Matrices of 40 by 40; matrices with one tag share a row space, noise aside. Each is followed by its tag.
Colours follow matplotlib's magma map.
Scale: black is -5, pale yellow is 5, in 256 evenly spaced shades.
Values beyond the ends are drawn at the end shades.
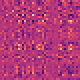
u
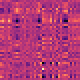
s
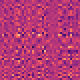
u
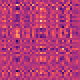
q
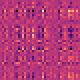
u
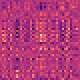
q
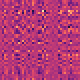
u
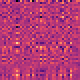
q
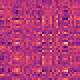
s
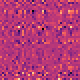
u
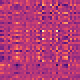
s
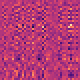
u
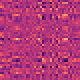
s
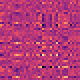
s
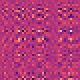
u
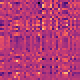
s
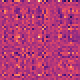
u
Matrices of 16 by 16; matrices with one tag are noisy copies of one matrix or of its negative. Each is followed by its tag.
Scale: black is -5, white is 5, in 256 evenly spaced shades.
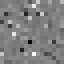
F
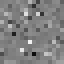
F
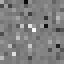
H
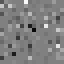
H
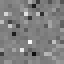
F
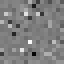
F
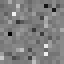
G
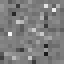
G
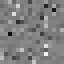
G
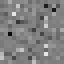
G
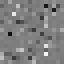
G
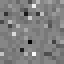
F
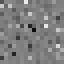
H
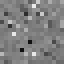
F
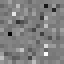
G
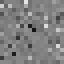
H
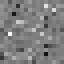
G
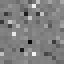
F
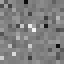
H
